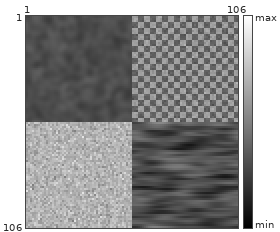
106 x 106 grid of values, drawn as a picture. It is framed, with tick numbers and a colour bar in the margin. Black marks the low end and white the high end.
It is made of 2 by 2 panels. Panel 1,1: low, blotchy, faint in contrast. Panel 1,2: middling, checkered, strong in contrast. Panel 2,1: high, fine-grained. Panel 2,2: low, streaked across.
